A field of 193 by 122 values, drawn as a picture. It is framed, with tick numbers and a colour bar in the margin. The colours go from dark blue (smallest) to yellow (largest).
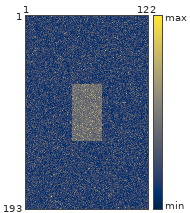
On average the colour sits 20% of the way up the scale. The centre is the ninth with the highest average. An odd patch, higher than its surroundings, sits in the centre. No regular stripes run through it.
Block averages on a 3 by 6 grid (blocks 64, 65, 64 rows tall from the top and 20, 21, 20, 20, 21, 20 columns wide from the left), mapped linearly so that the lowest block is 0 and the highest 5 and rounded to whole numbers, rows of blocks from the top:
0 0 0 0 0 0 | 0 0 5 5 0 0 | 0 0 0 0 0 0
